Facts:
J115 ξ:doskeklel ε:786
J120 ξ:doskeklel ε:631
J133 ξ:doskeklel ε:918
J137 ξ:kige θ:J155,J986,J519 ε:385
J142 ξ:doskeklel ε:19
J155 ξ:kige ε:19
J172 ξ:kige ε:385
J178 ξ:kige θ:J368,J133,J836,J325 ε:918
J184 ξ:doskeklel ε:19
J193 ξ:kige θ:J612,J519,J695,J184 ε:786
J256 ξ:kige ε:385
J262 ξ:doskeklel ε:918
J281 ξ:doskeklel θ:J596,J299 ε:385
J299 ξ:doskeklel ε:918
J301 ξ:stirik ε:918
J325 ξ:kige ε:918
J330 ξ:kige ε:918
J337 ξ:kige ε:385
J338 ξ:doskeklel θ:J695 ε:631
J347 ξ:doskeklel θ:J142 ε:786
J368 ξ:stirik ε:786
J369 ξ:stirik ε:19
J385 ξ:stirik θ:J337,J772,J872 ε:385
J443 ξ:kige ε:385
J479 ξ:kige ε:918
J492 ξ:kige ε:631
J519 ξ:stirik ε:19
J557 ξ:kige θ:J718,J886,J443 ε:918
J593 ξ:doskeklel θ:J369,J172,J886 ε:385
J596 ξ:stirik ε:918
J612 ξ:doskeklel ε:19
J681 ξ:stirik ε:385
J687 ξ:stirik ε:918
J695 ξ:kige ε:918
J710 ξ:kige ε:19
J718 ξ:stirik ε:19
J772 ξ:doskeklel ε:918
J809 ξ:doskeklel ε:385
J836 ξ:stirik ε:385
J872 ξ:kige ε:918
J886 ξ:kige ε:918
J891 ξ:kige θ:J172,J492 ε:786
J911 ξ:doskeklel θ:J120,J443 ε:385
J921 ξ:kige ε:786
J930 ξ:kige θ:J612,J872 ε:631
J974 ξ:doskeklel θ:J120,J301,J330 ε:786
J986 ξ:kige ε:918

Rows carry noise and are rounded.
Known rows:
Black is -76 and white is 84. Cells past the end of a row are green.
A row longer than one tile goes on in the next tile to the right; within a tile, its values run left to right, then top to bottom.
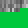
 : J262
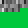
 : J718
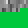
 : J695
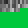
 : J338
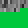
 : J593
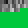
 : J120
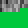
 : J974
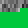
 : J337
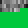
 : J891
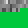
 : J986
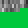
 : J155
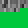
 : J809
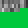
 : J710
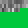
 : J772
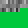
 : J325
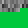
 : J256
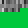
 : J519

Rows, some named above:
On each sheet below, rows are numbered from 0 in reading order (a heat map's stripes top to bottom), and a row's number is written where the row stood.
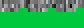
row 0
J710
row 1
J891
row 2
J930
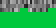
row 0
J193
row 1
J519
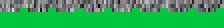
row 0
J299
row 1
J368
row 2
J193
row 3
J492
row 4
J115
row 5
J596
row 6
J681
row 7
J836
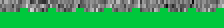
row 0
J687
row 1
J142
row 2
J137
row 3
J262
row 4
J301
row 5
J921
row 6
J385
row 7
J262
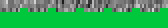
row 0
J330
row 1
J479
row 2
J115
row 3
J281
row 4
J133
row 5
J772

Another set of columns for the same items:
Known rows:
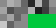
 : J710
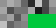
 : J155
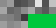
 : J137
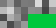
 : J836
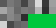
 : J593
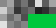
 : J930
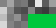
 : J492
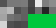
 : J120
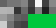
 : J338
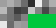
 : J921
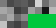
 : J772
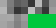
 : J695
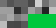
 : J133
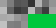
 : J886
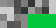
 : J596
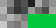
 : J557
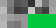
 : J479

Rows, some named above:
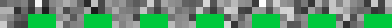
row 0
J338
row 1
J155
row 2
J256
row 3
J337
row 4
J368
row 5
J596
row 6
J519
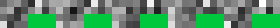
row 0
J974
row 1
J193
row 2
J338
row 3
J492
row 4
J115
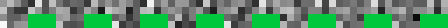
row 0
J891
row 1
J299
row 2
J347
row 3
J142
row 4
J974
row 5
J385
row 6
J809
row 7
J281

